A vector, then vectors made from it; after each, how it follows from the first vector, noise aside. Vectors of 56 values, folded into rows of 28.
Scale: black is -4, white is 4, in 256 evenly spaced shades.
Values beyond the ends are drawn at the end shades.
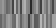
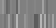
partly zeroed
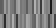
wrapped around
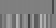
partly zeroed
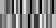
scaled up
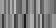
reversed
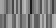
copied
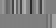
partly zeroed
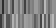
wrapped around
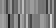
wrapped around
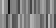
wrapped around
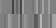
partly zeroed
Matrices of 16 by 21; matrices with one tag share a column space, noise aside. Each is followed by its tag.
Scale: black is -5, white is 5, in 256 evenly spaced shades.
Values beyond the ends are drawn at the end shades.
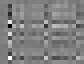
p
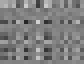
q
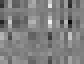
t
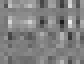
t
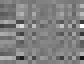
p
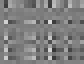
q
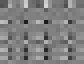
q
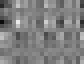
t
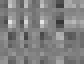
t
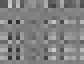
q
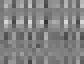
t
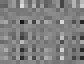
q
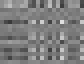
q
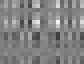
t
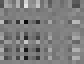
q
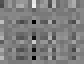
q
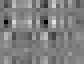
t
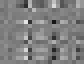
q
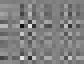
p
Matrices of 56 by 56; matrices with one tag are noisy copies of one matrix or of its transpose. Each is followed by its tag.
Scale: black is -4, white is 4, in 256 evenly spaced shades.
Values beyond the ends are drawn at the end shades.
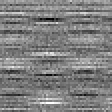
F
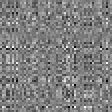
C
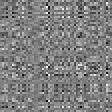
C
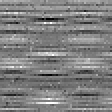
F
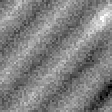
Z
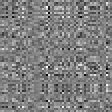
C
